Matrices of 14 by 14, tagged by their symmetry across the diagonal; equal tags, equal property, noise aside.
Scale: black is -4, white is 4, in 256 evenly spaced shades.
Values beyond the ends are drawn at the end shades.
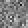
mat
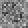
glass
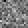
mat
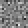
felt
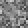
glass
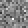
mat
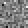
felt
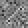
glass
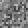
glass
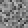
glass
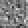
felt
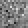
felt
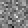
mat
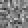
felt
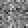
felt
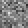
mat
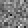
mat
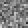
mat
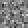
felt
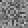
glass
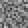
glass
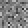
glass
